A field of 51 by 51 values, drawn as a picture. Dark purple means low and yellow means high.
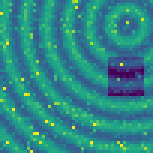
Odd rows or columns: none. Odd patch: lower, in the middle right. Mirror symmetry: none. Rings: centred on the top right. Ninth with the lowest average: middle right.
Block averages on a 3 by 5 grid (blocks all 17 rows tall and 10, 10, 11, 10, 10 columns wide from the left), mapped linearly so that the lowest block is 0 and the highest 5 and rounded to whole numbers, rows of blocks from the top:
54544 | 44410 | 45445
